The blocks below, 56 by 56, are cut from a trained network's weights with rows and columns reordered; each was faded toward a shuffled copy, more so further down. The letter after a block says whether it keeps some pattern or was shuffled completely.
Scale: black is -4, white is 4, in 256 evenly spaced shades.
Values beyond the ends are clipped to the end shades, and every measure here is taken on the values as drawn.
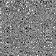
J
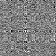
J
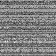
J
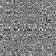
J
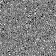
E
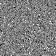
E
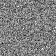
E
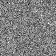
E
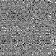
J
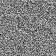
E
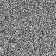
J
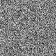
J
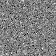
E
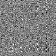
J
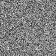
E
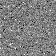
E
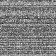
J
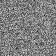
E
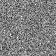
E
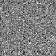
J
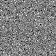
E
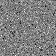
E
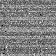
J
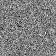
E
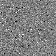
J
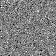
E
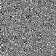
J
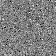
E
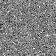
E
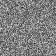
E
